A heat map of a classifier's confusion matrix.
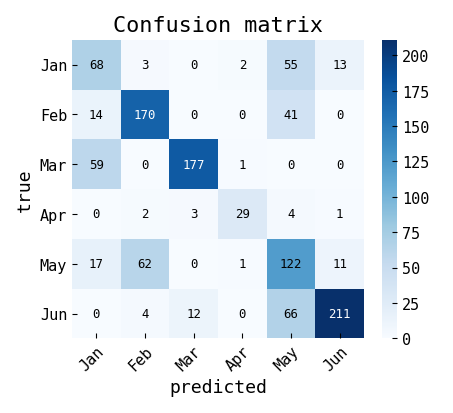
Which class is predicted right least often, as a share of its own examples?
Jan
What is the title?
Confusion matrix
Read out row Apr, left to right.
0 2 3 29 4 1
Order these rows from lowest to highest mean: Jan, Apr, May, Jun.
Apr, Jan, May, Jun
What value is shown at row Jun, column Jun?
211
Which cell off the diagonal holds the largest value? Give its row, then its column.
Jun, May
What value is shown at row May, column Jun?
11
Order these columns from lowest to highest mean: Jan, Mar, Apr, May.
Apr, Jan, Mar, May
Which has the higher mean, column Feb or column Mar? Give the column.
Feb
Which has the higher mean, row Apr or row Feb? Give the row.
Feb
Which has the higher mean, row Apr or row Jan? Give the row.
Jan
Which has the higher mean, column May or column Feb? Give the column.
May
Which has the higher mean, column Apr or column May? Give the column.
May
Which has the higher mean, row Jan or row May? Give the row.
May
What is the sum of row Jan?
141
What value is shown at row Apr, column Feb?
2
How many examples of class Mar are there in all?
237
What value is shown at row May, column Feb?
62
